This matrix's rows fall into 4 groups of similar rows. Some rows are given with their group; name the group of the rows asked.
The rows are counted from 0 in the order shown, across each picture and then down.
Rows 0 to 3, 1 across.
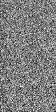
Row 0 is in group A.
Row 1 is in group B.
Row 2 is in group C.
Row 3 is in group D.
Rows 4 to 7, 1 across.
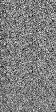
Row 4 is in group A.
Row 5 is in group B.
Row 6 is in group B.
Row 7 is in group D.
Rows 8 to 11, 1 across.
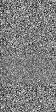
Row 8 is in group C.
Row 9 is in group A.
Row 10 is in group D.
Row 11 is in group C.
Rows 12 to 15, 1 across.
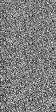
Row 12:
A
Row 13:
A
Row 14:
C
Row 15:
A
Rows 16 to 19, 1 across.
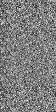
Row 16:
C
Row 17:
C
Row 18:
A
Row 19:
C
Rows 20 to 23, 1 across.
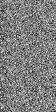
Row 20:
B
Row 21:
C
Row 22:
A
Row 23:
C
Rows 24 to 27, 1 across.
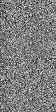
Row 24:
A
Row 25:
A
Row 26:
C
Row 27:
A
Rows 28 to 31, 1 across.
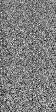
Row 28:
D
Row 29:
D
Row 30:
D
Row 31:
B
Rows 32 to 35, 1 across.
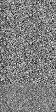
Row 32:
B
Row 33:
A
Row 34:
C
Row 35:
D
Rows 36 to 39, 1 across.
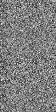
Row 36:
C
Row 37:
D
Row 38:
C
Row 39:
A
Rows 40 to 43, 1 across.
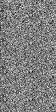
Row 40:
B
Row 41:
A
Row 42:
A
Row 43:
A
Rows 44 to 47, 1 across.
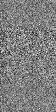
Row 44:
D
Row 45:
C
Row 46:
B
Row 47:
D
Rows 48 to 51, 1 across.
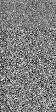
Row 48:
D
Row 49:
C
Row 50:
C
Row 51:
B
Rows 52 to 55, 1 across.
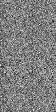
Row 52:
A
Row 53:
D
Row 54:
B
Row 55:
D
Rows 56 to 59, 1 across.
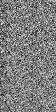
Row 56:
C
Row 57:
C
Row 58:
B
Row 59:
B
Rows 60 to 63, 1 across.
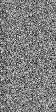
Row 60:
A
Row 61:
C
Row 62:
C
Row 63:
B
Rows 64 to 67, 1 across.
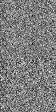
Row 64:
A
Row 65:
A
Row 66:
C
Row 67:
C
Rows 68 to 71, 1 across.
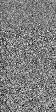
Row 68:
D
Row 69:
A
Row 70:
C
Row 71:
B
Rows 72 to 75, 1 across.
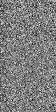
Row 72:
C
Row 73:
C
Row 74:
A
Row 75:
A
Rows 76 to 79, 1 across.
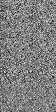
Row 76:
B
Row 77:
B
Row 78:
A
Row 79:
D
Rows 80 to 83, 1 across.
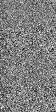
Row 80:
D
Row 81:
B
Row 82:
A
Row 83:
C
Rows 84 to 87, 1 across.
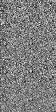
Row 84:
C
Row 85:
A
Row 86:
A
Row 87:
A
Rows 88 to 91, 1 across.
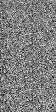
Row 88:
D
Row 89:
B
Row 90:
A
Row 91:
B
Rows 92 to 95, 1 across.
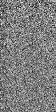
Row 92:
C
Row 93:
B
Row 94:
A
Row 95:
C
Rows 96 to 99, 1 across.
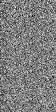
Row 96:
A
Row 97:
A
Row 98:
A
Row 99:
B
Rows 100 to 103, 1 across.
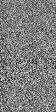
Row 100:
D
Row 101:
B
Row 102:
C
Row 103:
D
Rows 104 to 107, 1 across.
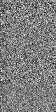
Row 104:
C
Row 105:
A
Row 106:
C
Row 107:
D
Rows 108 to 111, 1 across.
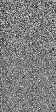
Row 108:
C
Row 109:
A
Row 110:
D
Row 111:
D
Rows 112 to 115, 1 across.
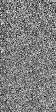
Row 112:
C
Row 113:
C
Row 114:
A
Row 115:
B
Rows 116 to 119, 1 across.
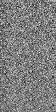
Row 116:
C
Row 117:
D
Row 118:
A
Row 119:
A
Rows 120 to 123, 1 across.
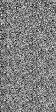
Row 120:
C
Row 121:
B
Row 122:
B
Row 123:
B
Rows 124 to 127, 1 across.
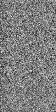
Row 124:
D
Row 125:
C
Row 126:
B
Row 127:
D
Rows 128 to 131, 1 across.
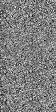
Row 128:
A
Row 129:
B
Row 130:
A
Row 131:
B
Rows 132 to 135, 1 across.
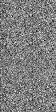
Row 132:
A
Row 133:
B
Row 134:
D
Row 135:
A
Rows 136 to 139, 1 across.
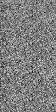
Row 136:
B
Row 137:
A
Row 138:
B
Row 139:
A
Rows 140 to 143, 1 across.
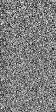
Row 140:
C
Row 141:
A
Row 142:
C
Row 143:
C
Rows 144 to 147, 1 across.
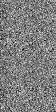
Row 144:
A
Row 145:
B
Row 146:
A
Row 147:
C
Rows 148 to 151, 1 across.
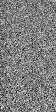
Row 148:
C
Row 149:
B
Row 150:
B
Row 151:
C
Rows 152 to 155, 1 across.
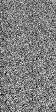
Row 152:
D
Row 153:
C
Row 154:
B
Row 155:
B
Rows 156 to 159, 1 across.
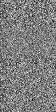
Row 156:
A
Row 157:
D
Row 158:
C
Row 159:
A
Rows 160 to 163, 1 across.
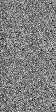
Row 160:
D
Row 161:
B
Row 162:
D
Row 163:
A
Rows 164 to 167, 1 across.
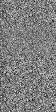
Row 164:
A
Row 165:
D
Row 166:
B
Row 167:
A
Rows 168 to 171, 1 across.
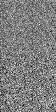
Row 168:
D
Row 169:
D
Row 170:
A
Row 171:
B
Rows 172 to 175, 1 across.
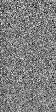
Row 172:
C
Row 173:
A
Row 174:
D
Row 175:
B
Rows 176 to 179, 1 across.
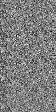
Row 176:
A
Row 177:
C
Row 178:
C
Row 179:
C
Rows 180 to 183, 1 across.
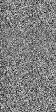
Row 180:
B
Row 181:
D
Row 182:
B
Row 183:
C
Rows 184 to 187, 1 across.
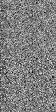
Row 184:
B
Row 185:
B
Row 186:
A
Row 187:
A
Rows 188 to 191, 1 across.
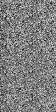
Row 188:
B
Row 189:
B
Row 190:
A
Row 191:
B
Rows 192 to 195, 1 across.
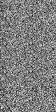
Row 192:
B
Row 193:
A
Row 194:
A
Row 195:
C
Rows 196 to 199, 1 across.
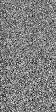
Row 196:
A
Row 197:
B
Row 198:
C
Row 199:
A
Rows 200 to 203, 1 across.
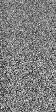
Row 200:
D
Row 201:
D
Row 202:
B
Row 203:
C
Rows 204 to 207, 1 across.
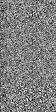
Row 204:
B
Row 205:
B
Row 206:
B
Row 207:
A
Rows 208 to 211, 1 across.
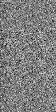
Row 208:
A
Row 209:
B
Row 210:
B
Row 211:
A
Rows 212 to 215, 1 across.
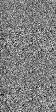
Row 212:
D
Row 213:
B
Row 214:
A
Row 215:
B
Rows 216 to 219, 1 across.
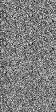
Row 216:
A
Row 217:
A
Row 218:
B
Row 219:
D
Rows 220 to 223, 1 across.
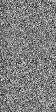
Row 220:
C
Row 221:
D
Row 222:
C
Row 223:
B
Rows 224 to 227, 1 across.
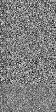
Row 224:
C
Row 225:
C
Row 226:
C
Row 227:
D
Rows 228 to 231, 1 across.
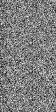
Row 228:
C
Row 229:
B
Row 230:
B
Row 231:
D
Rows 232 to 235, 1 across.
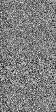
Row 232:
D
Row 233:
D
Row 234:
C
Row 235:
D
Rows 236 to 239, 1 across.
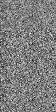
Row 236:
B
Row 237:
A
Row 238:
C
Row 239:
A
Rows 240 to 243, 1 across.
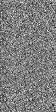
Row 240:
D
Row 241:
A
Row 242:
A
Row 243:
A
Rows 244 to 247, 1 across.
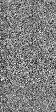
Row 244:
B
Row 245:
B
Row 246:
C
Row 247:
D
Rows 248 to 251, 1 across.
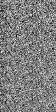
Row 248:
B
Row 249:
C
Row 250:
B
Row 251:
B
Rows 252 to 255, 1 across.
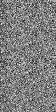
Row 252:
C
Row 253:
C
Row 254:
C
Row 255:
A
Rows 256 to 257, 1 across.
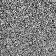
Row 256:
C
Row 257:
B
